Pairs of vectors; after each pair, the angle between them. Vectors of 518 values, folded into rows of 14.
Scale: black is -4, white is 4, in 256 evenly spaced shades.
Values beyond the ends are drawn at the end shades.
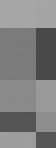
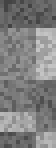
nearly opposite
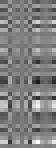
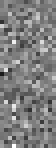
orthogonal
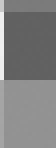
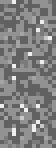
orthogonal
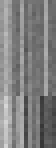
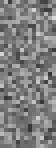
orthogonal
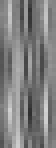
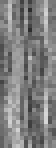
nearly parallel
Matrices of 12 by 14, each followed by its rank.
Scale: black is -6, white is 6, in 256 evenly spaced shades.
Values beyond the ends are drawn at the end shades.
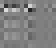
one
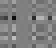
one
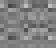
two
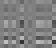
one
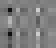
one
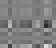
one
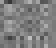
two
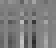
one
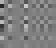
one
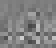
two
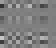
one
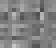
two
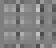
one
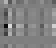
one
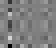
one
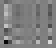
one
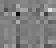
two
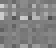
two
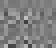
two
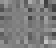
two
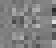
two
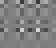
one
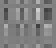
one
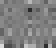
two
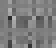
two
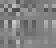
two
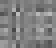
two
